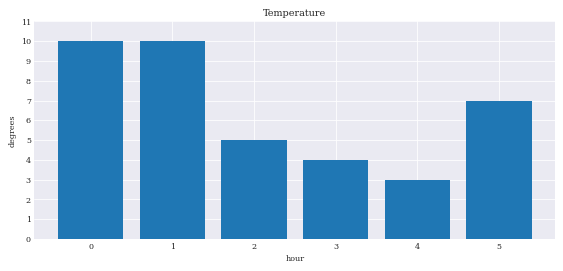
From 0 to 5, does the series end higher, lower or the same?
lower
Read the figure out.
Title: Temperature
x-axis: hour, ticks 0 1 2 3 4 5
y-axis: degrees, ticks 0 1 2 3 4 5 6 7 8 9 10 11
Values:
10 10 5 4 3 7
